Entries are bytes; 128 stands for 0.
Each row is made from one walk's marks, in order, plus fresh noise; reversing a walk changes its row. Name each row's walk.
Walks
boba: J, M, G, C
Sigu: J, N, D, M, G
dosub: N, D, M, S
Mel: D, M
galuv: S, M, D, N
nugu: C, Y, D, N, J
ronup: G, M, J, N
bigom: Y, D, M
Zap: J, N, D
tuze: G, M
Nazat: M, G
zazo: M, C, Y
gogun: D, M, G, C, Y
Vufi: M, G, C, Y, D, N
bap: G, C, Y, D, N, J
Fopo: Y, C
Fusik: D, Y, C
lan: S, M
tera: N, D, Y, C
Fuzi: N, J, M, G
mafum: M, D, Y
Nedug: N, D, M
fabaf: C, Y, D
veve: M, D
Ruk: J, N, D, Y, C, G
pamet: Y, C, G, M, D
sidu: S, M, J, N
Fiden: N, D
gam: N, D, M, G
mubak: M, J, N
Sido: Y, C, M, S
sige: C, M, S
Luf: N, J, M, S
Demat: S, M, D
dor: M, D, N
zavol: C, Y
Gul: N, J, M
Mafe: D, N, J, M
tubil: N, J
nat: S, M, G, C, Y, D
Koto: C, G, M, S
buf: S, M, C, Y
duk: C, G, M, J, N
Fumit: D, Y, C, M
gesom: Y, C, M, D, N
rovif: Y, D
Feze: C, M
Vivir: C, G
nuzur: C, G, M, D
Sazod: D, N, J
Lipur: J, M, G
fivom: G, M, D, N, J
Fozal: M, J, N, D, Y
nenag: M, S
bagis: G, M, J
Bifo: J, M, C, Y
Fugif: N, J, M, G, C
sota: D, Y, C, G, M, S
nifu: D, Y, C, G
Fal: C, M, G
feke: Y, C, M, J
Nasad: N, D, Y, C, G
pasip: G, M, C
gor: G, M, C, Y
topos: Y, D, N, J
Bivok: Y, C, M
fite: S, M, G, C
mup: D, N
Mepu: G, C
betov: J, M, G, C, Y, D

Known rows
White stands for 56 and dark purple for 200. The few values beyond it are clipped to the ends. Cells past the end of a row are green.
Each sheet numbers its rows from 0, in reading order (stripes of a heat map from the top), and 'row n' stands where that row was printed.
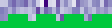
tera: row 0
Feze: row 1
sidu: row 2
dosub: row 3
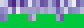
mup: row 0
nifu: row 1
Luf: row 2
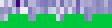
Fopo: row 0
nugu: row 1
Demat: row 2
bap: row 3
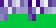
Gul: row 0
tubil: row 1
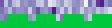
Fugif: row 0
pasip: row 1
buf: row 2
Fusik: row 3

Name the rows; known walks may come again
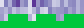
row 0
Fumit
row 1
Mel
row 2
pamet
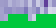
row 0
Vufi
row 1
Bivok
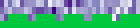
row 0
Luf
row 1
Mepu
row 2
mup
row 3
gam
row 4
lan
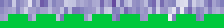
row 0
Bifo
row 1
nifu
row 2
fite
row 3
feke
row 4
Fugif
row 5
Nedug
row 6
nenag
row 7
Nasad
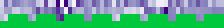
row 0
mafum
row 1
Fal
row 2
tubil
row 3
Mafe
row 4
bigom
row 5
tuze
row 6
Sigu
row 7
boba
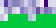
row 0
veve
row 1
Feze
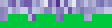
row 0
topos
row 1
sidu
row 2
Fuzi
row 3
gesom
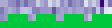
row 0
nugu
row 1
gor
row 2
sota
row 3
zavol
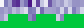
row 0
Fusik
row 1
Gul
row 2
buf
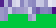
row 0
mubak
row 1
pasip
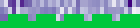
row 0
Fiden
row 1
duk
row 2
Demat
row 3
dor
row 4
Fopo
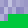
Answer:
nat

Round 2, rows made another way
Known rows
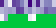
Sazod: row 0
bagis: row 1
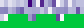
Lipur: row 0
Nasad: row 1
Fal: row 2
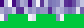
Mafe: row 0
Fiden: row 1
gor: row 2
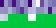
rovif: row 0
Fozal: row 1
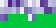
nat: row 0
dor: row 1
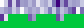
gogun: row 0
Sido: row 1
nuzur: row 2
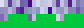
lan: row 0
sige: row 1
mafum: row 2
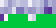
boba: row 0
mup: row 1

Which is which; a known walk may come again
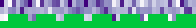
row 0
Fozal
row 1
Nasad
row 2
mafum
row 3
rovif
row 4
fite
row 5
Fal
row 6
Mafe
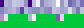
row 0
nenag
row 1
Fuzi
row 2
Bivok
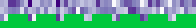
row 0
gor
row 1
Fugif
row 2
nuzur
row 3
veve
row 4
galuv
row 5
nat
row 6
Fopo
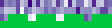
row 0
pamet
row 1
bagis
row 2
Fiden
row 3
lan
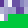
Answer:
Sazod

